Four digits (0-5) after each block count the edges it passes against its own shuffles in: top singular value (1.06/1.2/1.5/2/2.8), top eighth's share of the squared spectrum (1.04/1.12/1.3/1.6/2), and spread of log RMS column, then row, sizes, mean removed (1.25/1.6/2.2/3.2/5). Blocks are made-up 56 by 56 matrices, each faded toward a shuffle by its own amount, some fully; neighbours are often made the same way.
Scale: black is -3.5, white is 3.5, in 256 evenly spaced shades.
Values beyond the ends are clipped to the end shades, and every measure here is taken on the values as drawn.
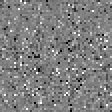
1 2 1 1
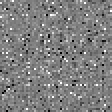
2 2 1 1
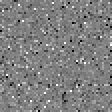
1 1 0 0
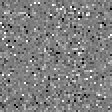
1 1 1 1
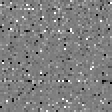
2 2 0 1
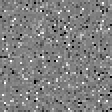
1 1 1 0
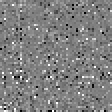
2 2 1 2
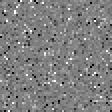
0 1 0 0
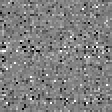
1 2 2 2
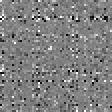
2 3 3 3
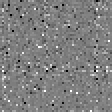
2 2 1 1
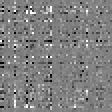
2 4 3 3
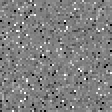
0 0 0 0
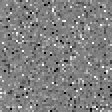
0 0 0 0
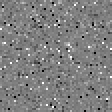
1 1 0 0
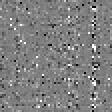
2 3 2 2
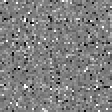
1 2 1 1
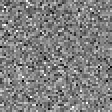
3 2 1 0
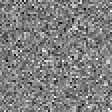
2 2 0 0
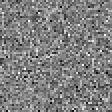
2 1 0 0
